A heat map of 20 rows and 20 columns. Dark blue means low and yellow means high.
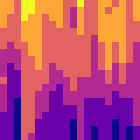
The ninth with the highest average is the top left. Streaks run downward. The centre is the smoothest part. There is an overall slope up to the top.
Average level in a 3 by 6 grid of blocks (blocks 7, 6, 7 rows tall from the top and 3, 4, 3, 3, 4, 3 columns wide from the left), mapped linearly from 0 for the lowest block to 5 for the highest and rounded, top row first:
454444
143333
020101
